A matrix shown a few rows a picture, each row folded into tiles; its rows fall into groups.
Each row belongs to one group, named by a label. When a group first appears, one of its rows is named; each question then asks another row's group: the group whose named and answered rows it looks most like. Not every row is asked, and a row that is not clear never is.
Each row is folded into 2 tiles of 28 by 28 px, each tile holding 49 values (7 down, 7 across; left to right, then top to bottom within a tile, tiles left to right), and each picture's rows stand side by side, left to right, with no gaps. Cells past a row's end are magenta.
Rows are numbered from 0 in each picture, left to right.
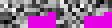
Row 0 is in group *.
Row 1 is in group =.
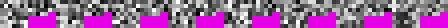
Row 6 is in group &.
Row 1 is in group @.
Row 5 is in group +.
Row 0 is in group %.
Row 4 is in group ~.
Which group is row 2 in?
=
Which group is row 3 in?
+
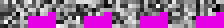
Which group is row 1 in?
%
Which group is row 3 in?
~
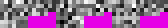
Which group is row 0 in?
&
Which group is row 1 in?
*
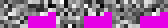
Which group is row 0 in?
%
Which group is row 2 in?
%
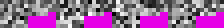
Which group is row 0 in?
=
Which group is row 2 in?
~
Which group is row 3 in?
+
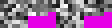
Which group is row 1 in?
~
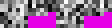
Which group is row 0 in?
~
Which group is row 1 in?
+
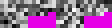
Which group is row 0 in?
*
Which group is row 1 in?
=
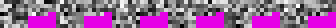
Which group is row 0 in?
@
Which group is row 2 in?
+
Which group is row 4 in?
*
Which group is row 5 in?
+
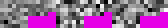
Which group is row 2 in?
%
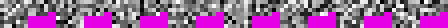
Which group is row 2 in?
~
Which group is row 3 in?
+
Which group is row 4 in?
~
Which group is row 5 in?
%
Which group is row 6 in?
@
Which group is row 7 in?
~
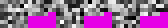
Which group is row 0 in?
=
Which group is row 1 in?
=
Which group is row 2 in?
@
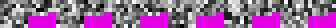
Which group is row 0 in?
%
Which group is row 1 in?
%
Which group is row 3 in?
*
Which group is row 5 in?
&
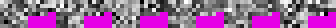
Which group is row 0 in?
*
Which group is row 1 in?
*
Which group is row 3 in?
&
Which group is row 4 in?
~
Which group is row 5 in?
*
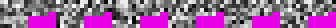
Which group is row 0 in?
&
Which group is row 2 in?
+
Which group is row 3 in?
&
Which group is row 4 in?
=
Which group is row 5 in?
+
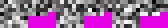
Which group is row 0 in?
%
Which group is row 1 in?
&
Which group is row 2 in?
%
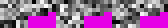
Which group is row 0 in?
@
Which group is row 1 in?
~
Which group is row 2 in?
@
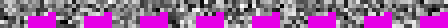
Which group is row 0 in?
+
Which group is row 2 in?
%
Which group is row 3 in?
*
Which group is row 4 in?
&
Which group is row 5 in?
+
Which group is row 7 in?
%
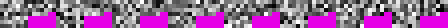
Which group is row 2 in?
=
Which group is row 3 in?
=
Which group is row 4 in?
%
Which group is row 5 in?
~
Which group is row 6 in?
@
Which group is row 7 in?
~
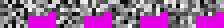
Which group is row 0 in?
=
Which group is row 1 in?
=
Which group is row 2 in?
=
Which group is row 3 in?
*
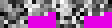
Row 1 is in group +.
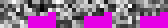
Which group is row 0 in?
%
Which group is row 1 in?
@
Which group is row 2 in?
+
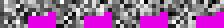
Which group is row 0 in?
+
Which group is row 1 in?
=
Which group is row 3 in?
=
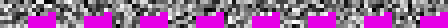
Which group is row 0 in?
@
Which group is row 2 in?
+
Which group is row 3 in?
%
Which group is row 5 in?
%
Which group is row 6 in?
&
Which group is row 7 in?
+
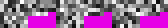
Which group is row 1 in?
~
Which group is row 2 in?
@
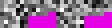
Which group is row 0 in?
+
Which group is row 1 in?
~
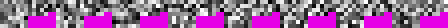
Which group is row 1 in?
%
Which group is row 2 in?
@
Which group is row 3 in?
&
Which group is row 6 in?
@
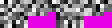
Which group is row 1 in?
@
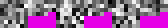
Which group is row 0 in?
=
